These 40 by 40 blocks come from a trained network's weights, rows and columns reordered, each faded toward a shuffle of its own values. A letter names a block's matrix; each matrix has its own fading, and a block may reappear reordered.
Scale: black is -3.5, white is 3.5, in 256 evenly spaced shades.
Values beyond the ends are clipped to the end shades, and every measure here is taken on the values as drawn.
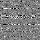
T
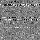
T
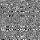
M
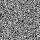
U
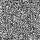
U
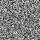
U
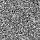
U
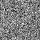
U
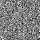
U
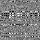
M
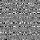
M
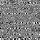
M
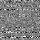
T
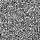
U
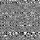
T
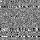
M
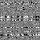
M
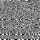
T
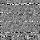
T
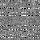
T
